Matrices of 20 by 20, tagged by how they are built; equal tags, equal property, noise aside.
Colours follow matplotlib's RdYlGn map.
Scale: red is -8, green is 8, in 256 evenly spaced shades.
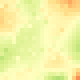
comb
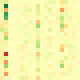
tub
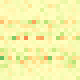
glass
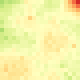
comb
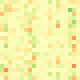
tub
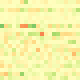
glass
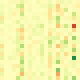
tub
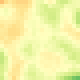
comb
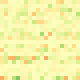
glass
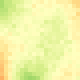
comb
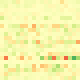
glass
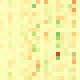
tub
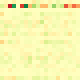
glass
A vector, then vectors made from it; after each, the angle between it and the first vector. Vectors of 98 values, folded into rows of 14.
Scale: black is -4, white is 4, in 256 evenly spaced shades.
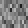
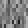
partly opposed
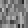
orthogonal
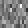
nearly opposite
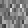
nearly opposite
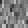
partly aligned
